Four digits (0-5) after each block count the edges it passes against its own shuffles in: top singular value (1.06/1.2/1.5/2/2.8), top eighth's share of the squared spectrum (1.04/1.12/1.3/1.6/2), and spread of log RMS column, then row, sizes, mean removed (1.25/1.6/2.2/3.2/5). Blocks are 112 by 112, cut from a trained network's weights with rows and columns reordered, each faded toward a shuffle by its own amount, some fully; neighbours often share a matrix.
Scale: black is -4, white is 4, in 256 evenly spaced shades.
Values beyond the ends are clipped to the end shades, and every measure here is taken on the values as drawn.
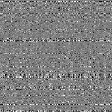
4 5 1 4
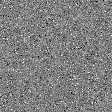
1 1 0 0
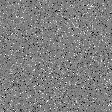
0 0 0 0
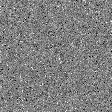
1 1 0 0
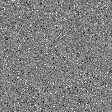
0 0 0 0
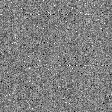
3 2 0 2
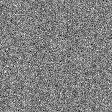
1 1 0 0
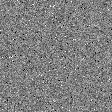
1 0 0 0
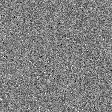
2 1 0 0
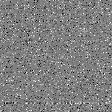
3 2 0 2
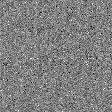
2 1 0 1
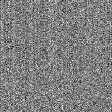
3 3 1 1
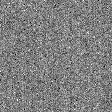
2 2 0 0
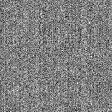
3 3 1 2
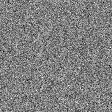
0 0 0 0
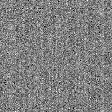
3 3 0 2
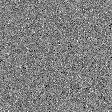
0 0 0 0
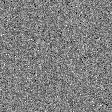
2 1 0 0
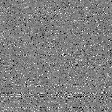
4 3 0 3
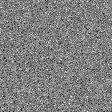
1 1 0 0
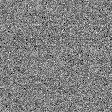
2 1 0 0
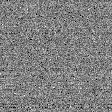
3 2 0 1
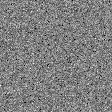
1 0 0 0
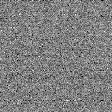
3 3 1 2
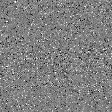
3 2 0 1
